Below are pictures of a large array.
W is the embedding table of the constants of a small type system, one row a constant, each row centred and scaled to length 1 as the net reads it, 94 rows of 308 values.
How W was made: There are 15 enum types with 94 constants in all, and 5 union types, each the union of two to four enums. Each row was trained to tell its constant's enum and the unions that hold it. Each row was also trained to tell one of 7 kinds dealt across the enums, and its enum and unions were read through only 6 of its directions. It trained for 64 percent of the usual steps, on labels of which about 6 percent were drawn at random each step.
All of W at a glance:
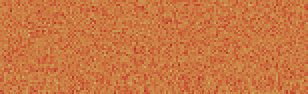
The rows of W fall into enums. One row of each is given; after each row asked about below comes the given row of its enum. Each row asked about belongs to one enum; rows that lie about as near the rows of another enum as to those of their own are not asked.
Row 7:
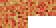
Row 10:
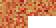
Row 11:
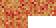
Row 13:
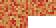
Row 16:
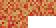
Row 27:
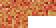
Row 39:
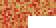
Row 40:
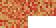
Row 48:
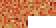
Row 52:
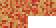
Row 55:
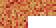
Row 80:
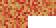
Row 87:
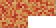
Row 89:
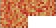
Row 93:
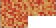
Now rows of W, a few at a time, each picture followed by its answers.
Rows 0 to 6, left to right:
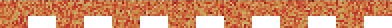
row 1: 87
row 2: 48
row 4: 87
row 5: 55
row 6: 27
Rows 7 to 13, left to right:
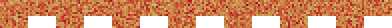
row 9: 55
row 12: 10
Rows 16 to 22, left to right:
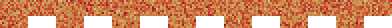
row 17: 27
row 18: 40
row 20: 10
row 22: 93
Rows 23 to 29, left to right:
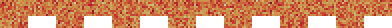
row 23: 93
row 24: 16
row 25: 80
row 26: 11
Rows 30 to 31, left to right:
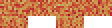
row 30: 52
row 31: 40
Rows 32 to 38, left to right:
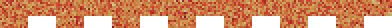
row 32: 87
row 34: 89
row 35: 40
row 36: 13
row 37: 10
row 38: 27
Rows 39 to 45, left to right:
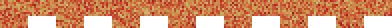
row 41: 39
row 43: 16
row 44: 10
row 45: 89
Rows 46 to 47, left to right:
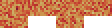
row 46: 55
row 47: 80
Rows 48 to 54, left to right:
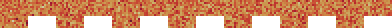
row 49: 87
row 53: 16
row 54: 39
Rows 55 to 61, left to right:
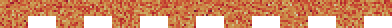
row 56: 40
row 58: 55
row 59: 48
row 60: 27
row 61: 11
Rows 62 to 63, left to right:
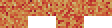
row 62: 40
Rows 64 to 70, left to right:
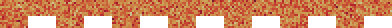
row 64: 39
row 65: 52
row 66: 93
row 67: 10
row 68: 27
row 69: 52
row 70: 13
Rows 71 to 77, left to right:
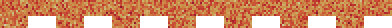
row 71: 48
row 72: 87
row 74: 80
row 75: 10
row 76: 16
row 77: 13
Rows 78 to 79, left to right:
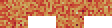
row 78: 39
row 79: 52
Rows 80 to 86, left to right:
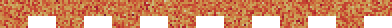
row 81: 55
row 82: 55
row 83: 52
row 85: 27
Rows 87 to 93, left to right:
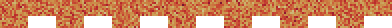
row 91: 39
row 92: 39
